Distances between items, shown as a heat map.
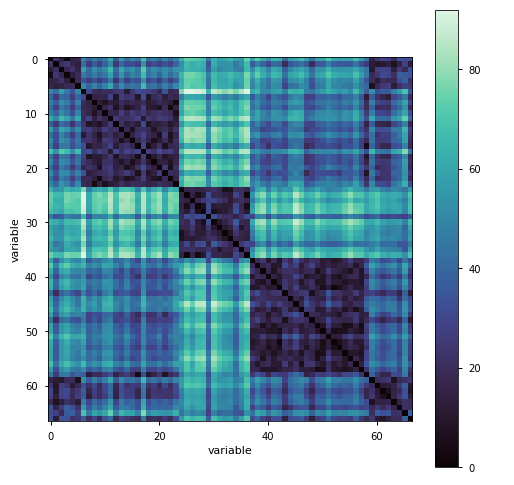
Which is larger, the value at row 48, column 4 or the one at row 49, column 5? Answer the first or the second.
the second
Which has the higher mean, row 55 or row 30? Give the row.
30
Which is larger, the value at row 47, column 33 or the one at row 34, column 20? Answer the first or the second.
the second
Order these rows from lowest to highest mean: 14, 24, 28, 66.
66, 14, 24, 28
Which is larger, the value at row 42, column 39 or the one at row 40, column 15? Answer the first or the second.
the second
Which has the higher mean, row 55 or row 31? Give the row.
31
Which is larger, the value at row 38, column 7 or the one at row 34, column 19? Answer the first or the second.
the second
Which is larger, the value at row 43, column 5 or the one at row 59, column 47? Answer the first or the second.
the second
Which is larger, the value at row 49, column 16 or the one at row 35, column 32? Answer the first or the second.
the first
